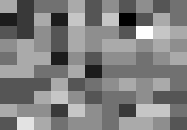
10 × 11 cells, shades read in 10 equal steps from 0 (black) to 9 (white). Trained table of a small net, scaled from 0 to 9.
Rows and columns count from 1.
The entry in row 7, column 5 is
3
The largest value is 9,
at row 3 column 9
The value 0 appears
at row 2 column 8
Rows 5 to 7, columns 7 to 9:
5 5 4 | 4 4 4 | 5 6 5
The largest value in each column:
6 8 6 7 7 5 7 6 9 7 6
